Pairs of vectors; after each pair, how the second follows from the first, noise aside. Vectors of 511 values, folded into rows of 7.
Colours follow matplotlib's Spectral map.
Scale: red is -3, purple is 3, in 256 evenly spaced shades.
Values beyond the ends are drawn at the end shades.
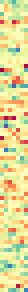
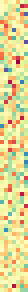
shuffled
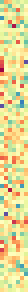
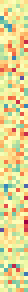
reversed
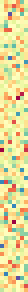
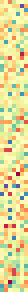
shuffled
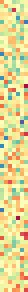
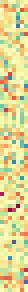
shuffled
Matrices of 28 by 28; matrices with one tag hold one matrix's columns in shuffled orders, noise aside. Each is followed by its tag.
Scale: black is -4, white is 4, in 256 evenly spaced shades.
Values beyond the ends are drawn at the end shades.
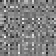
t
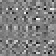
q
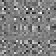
q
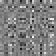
t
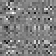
q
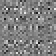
q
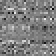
q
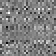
q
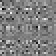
q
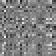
t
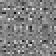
q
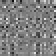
t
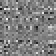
q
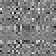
q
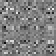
q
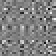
q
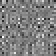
t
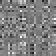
t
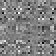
q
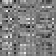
t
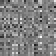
t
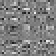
q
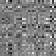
t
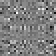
q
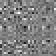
q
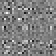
q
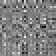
t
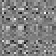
q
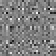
q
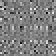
q
